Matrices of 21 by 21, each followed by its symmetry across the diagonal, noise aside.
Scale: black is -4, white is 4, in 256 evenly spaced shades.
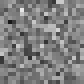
antisymmetric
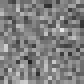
antisymmetric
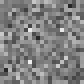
symmetric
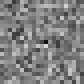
neither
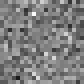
neither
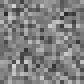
antisymmetric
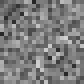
symmetric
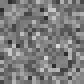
symmetric
